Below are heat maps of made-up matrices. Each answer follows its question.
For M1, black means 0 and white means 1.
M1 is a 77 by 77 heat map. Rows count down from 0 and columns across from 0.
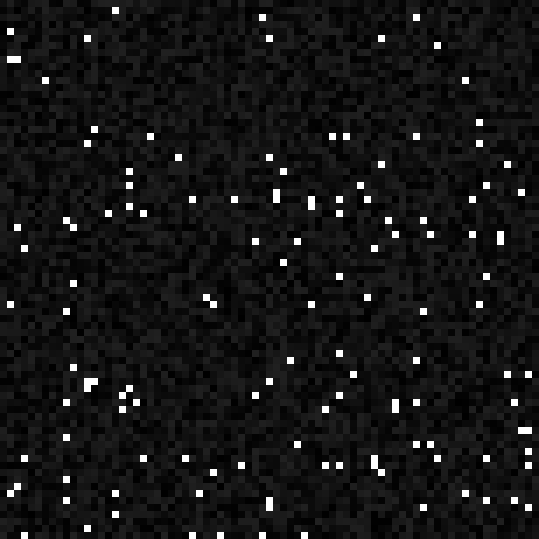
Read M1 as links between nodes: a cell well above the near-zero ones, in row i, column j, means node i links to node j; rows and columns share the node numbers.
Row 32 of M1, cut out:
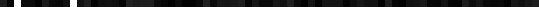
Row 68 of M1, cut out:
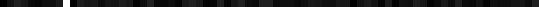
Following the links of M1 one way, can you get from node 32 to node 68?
no
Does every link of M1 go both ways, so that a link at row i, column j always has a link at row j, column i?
no
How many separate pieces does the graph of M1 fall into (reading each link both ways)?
5
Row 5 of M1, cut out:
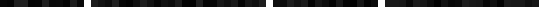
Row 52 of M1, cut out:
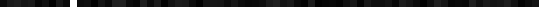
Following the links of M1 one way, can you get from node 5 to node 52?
no
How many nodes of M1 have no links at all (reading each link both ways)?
4
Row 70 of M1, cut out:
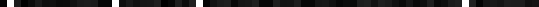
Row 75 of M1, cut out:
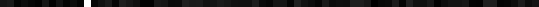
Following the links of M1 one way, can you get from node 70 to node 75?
yes
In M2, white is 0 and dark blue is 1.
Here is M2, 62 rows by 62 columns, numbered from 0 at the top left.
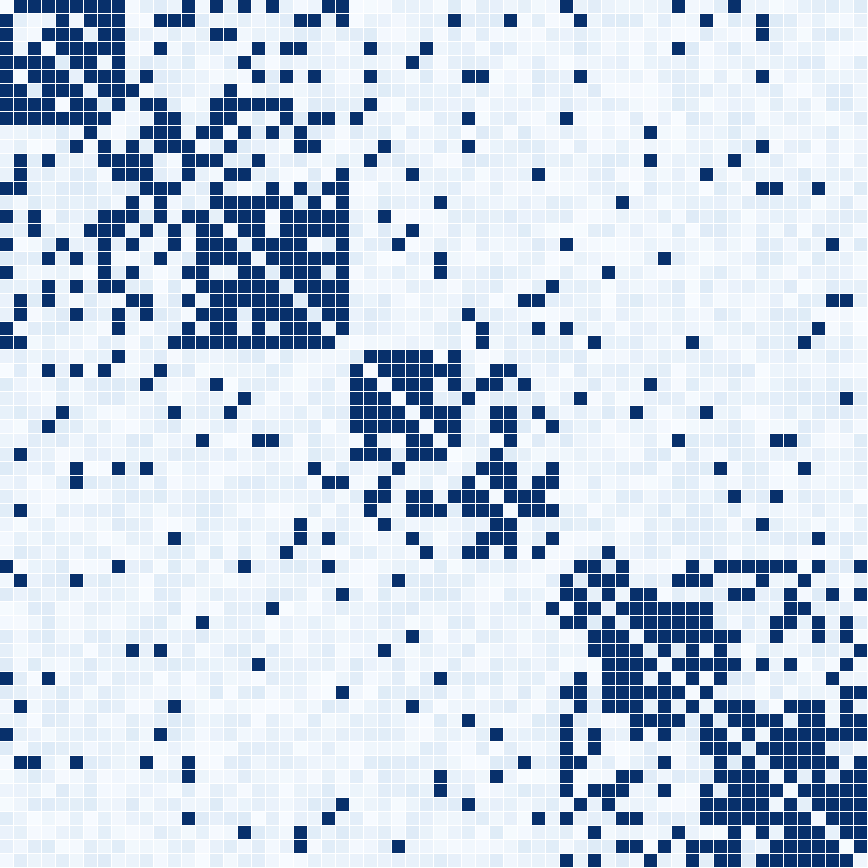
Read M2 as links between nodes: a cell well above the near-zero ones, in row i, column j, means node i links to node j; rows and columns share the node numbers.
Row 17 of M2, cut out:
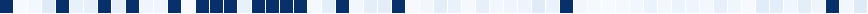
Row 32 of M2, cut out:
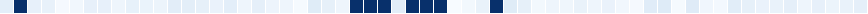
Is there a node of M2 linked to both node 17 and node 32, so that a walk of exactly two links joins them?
no
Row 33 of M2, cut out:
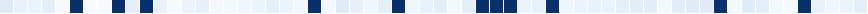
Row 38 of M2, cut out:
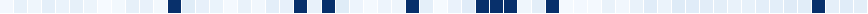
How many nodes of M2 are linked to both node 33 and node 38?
4
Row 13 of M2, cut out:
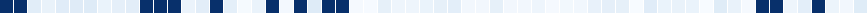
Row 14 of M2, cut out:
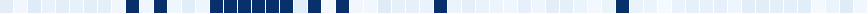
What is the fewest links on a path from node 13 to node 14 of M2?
2
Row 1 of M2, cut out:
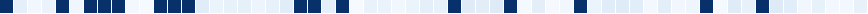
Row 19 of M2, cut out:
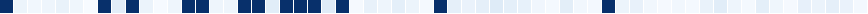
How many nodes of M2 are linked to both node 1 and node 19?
6
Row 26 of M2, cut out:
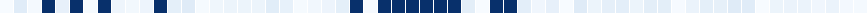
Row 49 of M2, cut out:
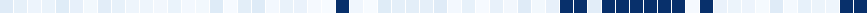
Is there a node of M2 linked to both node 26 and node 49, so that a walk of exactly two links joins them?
no
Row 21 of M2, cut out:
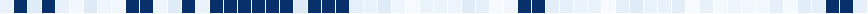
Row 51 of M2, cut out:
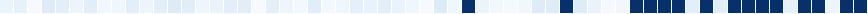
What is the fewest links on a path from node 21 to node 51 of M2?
2
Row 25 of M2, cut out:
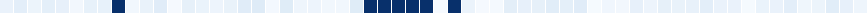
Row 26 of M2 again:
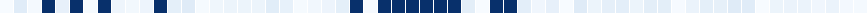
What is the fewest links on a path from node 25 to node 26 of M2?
1
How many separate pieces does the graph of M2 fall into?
1
